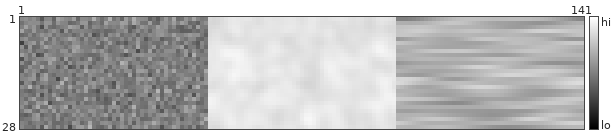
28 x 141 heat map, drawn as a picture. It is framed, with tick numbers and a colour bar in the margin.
It is made of 1 by 3 panels. Panel 1,1: middling, fine-grained. Panel 1,2: very high, blotchy, faint in contrast. Panel 1,3: high, streaked across.
